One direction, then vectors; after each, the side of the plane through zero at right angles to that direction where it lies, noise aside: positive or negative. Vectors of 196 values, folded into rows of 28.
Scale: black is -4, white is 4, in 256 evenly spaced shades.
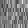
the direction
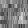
negative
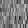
positive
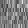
positive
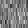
negative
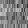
negative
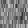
positive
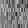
negative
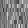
positive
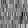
positive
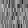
negative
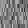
negative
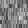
negative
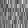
positive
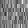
positive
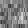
negative
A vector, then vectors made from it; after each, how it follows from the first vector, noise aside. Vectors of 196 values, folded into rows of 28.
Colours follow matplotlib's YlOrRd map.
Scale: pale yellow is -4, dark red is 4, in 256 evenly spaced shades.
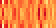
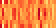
copied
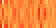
shrunk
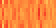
shrunk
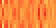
shrunk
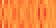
shrunk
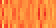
shrunk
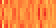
shrunk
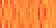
shrunk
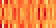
copied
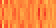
shrunk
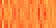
shrunk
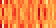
copied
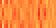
shrunk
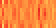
shrunk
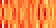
copied
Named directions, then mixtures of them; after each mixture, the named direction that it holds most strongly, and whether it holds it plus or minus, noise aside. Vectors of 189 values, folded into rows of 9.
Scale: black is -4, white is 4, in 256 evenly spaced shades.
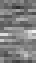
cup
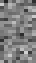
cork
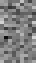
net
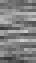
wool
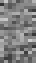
cork, minus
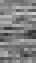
cup, minus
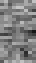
cup, minus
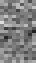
net, plus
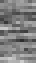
wool, minus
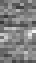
cup, plus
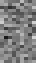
net, plus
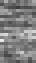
cup, plus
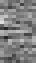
wool, plus
